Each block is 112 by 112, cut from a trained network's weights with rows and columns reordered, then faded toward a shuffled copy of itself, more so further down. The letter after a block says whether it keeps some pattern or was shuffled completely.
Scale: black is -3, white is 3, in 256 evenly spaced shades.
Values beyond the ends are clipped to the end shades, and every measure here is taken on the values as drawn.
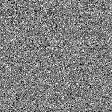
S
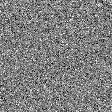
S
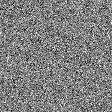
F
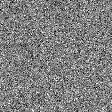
S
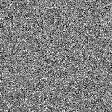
S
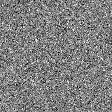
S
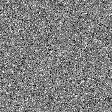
F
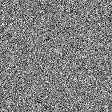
S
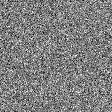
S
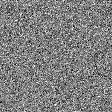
F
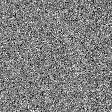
F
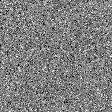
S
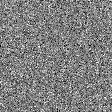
F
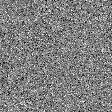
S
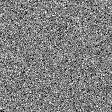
F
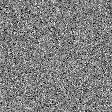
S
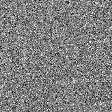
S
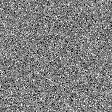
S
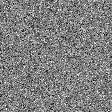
F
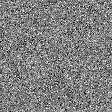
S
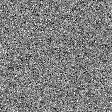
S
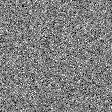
F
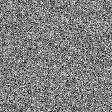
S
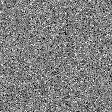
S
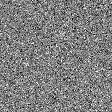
F
